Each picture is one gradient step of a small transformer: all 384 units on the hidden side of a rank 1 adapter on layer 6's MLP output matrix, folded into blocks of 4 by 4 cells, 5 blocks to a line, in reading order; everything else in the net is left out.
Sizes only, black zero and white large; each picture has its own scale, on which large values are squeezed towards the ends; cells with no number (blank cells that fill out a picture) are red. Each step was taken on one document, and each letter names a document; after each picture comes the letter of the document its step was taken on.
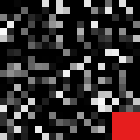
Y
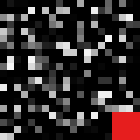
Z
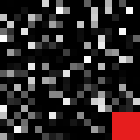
Y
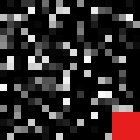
Z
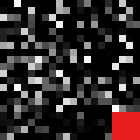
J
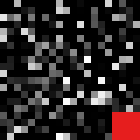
J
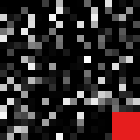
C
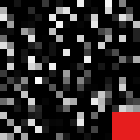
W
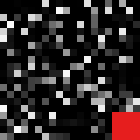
Y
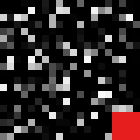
Z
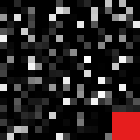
J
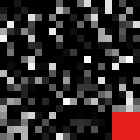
C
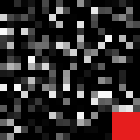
Z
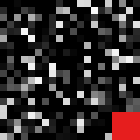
C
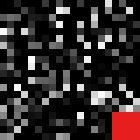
Y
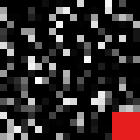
W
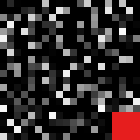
Y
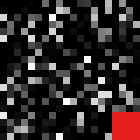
C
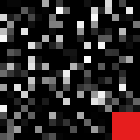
Y
